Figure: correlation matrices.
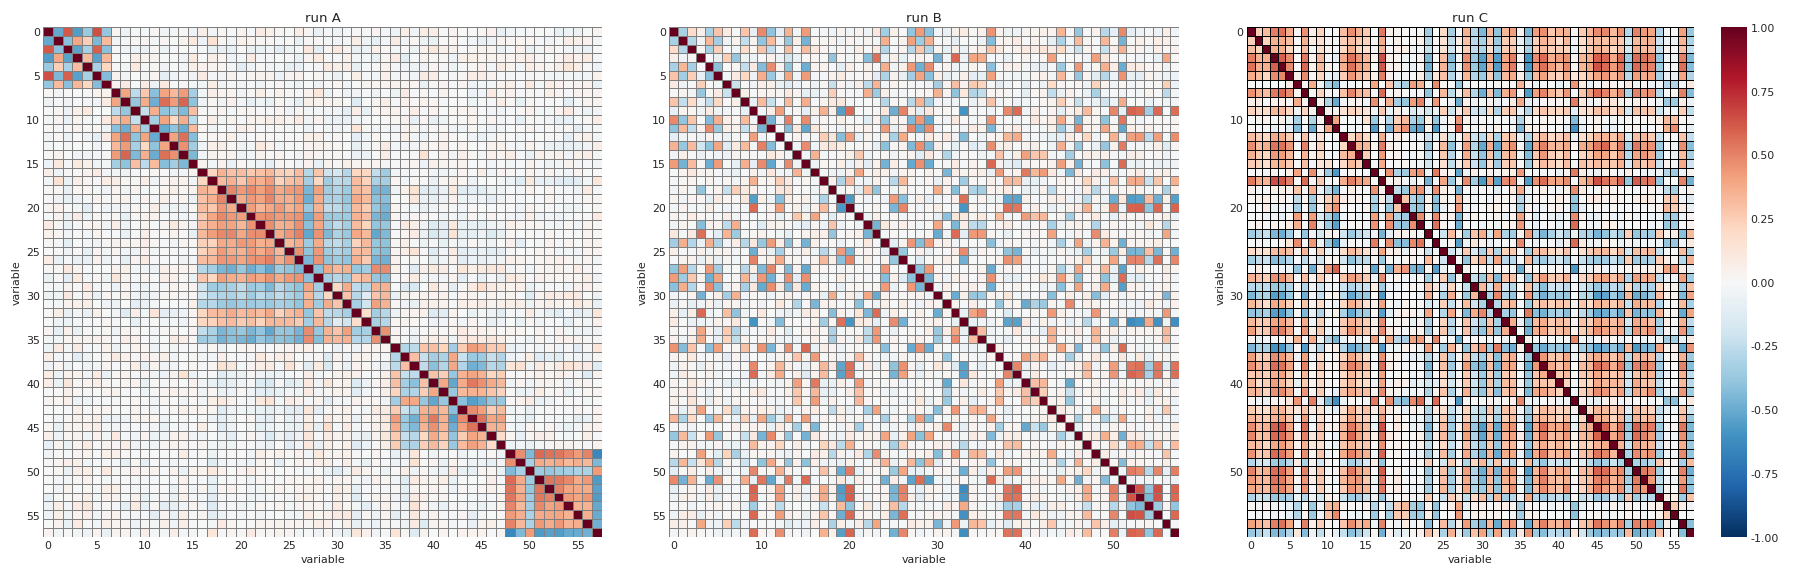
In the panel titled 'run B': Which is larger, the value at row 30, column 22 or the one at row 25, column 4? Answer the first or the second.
the first
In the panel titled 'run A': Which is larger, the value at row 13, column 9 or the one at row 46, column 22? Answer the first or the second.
the second
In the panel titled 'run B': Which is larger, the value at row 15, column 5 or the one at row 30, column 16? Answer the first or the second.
the first
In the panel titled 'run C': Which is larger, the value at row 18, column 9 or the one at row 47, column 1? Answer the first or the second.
the second
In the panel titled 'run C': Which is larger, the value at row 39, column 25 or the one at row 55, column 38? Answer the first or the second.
the first
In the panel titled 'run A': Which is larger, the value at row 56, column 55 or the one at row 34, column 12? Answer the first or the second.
the first
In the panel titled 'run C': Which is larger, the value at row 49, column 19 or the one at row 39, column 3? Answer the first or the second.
the second
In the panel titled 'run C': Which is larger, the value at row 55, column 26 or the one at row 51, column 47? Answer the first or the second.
the second
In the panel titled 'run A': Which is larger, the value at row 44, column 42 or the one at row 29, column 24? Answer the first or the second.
the second
